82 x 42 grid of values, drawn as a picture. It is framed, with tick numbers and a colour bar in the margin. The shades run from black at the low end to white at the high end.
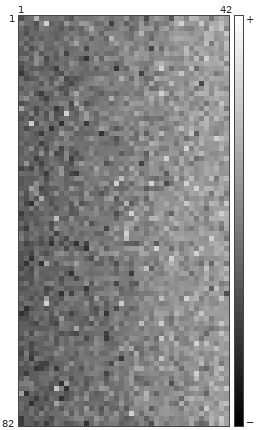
Histogram: bell-shaped. Stripes: none. Slope: up to the right.
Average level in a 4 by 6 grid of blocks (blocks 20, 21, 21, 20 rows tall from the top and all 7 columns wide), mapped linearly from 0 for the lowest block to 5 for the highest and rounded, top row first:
112345 / 012345 / 012345 / 012345
